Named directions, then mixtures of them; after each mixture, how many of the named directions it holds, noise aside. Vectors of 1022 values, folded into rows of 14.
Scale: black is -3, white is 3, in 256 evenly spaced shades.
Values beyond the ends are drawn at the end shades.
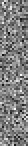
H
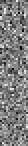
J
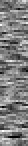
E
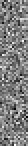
one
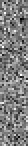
two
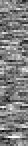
one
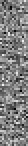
two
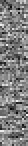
three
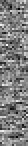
three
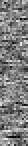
two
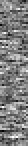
two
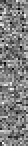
two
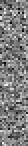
two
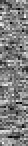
two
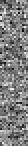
two
